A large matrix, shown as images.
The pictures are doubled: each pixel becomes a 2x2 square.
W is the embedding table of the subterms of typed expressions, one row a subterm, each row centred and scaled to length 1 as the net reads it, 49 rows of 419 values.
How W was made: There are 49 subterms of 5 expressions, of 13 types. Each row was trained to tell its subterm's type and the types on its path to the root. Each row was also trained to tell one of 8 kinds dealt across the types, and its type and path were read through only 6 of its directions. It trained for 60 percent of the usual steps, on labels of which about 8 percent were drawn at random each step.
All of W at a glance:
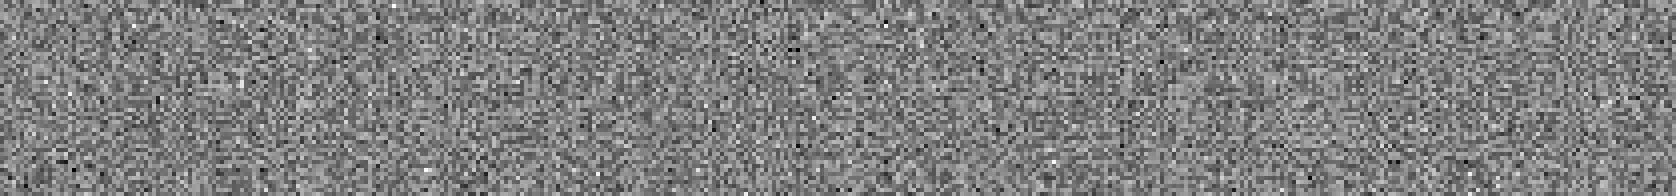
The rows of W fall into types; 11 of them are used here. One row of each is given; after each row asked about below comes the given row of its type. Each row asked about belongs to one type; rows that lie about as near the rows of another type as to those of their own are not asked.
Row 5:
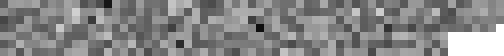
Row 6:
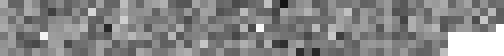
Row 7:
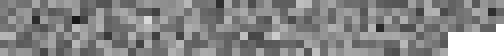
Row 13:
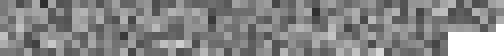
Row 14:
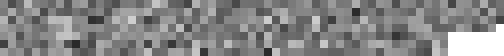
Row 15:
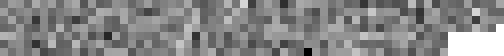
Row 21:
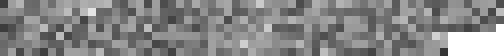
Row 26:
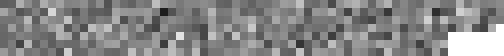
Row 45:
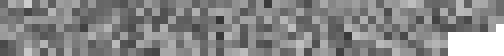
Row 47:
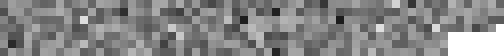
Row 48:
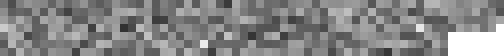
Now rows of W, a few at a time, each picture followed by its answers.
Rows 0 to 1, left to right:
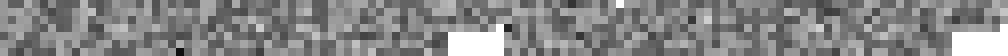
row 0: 6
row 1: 13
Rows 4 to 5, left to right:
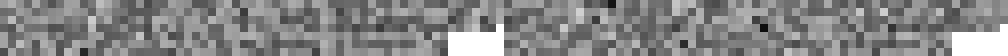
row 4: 5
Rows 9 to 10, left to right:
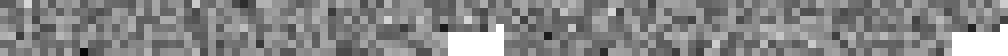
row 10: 5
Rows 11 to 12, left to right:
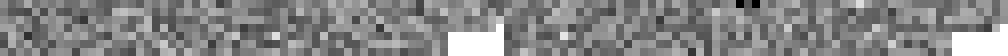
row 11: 48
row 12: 26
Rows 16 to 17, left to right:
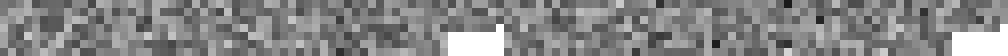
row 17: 13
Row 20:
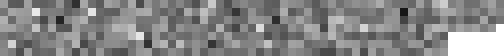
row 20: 6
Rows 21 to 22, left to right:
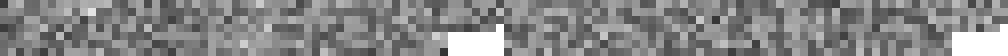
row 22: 47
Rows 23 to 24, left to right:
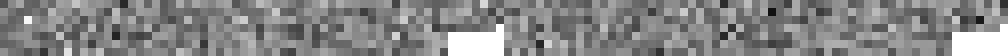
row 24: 13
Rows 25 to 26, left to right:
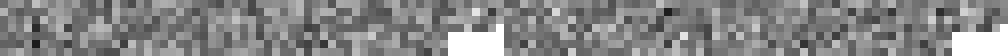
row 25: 26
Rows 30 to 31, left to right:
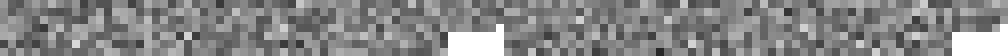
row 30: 7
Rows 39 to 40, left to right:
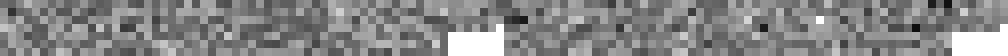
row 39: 48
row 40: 5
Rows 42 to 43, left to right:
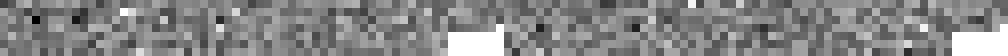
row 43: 48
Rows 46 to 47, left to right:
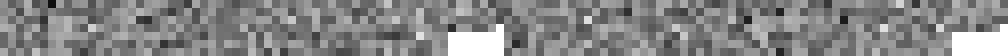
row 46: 14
